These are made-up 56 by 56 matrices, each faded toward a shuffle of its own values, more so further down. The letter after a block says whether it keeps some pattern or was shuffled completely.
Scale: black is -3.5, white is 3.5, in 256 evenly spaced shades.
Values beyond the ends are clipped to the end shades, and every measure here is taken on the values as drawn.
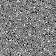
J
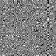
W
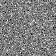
J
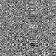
W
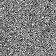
J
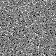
J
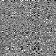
W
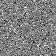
J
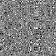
W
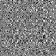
W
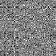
W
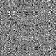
W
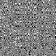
W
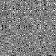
W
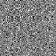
W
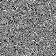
J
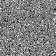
J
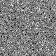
J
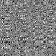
W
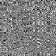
W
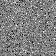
J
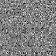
W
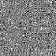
W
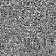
W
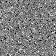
J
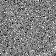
J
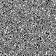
J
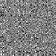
W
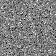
J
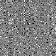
W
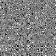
W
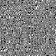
W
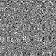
W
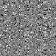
W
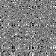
W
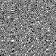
W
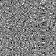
W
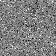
J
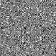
W
